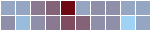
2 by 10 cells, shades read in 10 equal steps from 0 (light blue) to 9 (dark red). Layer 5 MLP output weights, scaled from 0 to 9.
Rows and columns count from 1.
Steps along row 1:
same up up up down up same down same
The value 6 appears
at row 2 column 5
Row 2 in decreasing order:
6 5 4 3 3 3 3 2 1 0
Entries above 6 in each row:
1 0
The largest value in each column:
3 2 4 5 9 5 3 3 2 2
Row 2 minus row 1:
1 -1 -1 -1 -3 3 0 0 -2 0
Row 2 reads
3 1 3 4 6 5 3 3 0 2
